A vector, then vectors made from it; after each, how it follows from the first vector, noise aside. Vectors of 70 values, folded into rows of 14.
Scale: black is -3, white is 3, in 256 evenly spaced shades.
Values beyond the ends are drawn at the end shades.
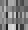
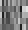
wrapped around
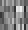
wrapped around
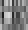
wrapped around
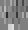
partly zeroed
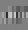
partly zeroed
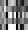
scaled up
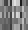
reversed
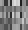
reversed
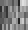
wrapped around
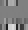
partly zeroed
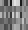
reversed
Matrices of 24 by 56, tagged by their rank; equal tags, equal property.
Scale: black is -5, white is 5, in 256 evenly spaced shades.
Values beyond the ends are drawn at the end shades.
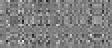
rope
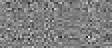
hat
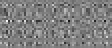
rope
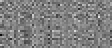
hat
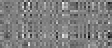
rope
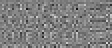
hat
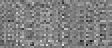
hat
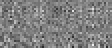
hat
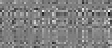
rope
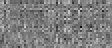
hat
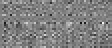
hat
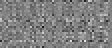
hat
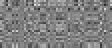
rope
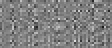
rope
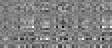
rope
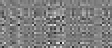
rope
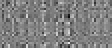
rope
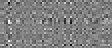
rope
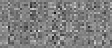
hat
